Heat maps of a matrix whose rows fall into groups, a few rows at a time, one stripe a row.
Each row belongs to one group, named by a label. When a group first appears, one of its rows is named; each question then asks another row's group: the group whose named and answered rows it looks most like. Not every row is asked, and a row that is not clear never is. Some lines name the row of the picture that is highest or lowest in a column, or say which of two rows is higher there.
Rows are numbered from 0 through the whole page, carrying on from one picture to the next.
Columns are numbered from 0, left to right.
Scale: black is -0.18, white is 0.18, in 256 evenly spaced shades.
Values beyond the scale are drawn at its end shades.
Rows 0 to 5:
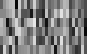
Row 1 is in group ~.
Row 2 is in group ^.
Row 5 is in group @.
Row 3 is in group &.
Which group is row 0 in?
~
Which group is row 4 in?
~
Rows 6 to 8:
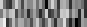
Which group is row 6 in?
^
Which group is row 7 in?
~
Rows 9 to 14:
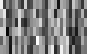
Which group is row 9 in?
^
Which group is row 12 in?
&
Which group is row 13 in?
@
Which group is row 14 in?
@
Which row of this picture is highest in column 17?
14
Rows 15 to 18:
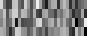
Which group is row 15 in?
^
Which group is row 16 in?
&
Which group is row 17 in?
@
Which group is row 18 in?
&
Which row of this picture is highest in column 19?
17
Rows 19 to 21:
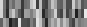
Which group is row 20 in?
^
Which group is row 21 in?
@
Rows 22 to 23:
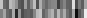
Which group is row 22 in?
^
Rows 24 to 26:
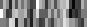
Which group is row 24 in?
@
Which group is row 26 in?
~
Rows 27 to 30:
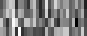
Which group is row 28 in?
~
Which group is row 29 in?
^
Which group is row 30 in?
~
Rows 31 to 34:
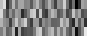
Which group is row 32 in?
^
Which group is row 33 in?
&
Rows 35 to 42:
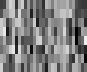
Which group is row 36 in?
~
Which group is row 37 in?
&
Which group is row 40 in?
~
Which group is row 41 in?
&
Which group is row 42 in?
^
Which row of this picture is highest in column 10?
42
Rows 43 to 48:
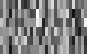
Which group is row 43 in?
@
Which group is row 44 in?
@
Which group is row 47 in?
&
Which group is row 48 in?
@
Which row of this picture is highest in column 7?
47
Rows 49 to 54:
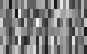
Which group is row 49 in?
@
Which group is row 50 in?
~
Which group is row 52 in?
&
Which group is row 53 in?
@
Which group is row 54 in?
^
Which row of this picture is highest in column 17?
53
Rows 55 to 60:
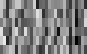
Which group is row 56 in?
^
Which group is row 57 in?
@
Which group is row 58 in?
^
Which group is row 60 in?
~
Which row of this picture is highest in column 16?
59
